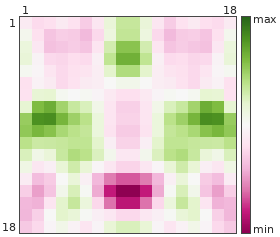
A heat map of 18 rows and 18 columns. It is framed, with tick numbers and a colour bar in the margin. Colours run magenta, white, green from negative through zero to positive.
Ninth with the lowest average: bottom middle. Odd rows or columns: none. Slope: none. Roughest part: bottom middle. Grain: blotchy. Lone odd cells: none. Mirror symmetry: left to right.
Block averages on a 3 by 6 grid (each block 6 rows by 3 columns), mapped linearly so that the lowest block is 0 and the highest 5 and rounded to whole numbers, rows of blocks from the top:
213312 / 552255 / 130031
